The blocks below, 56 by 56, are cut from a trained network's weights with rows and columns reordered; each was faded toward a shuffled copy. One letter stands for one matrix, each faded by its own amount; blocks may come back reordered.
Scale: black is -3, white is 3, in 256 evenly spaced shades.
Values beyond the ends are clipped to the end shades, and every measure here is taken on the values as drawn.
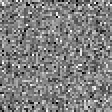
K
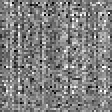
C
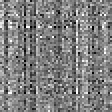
C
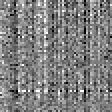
C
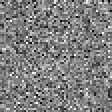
K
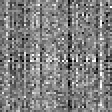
C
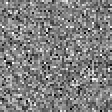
K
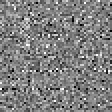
K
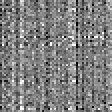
C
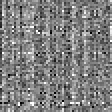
C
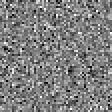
K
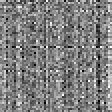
C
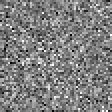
K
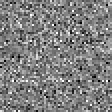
K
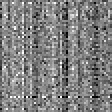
C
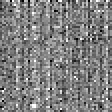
C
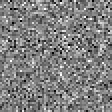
K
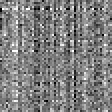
C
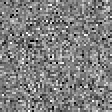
K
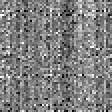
C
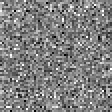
K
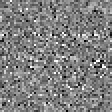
K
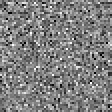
K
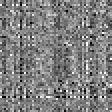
C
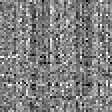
C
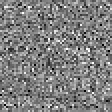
K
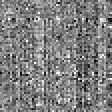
C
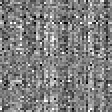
C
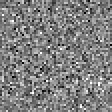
K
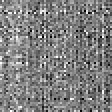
C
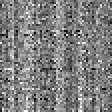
C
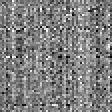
C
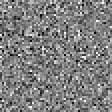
K
